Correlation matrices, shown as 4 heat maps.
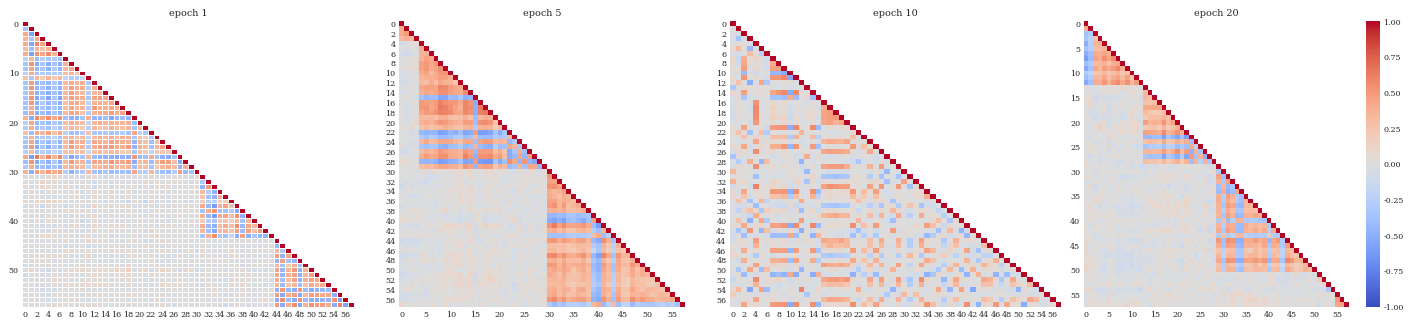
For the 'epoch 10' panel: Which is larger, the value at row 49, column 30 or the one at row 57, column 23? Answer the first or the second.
the second
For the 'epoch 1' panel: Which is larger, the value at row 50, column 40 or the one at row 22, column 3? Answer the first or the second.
the second
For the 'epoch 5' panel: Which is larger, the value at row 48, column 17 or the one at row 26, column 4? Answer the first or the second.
the second
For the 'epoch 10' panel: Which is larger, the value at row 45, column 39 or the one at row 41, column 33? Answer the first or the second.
the first
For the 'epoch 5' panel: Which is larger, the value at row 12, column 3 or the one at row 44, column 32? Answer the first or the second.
the second
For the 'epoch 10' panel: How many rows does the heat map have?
58
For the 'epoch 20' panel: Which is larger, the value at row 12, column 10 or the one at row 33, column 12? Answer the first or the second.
the first
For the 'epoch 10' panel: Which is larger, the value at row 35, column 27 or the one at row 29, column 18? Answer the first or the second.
the second
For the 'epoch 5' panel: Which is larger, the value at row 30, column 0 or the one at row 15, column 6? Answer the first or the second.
the first
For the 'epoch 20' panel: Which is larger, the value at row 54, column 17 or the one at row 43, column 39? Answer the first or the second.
the first
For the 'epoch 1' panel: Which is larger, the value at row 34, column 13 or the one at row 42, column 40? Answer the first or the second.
the second
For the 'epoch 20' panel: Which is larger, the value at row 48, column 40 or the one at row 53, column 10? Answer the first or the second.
the second
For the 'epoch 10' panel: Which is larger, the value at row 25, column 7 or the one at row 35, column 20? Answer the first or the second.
the first
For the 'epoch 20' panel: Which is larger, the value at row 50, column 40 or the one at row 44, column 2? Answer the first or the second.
the second
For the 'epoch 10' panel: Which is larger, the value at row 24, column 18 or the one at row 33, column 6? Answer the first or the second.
the first
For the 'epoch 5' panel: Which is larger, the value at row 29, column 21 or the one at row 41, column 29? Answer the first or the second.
the first
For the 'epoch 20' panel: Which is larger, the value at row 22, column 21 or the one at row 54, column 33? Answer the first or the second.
the first
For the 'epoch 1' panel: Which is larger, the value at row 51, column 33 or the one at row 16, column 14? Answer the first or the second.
the second
